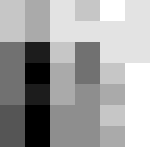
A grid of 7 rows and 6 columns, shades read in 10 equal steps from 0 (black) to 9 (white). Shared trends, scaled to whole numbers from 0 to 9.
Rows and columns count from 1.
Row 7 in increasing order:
0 3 5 5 6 9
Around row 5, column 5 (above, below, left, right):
7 7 5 9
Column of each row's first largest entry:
5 3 5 6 6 6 6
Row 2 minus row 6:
4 6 3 3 1 -1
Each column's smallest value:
3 0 5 4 6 8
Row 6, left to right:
3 0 5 5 7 9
